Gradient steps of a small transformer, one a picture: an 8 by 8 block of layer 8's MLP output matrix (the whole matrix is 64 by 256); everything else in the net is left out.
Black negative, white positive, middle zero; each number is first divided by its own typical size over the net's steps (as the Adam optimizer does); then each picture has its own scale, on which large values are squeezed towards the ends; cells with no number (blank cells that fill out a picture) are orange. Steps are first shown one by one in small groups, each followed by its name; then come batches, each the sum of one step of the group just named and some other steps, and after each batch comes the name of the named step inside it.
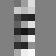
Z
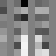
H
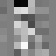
H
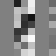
Z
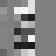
Z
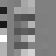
Z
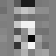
H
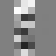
Z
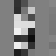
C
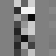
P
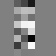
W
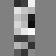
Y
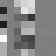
P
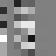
W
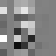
W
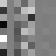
P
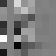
P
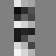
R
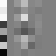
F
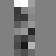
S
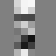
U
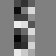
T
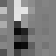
S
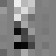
U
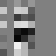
R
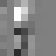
S
